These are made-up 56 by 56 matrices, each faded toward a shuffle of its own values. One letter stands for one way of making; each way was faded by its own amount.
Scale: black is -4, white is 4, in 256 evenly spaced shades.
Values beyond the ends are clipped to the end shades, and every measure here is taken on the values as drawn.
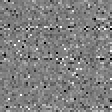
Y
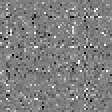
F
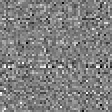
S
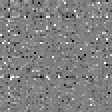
F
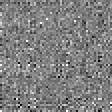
S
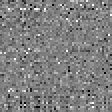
Y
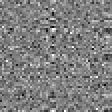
S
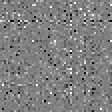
F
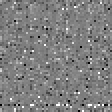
F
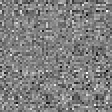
S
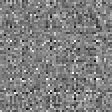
S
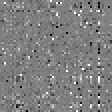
F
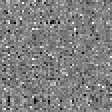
Y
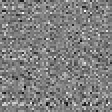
S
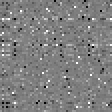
F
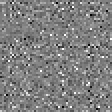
Y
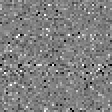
Y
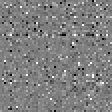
F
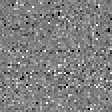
Y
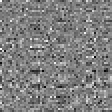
S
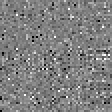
Y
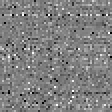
Y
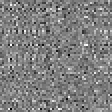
S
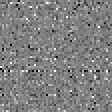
Y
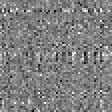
S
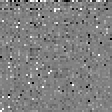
F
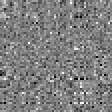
S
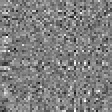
S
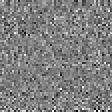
S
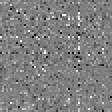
F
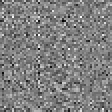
S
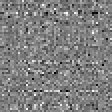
S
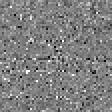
Y
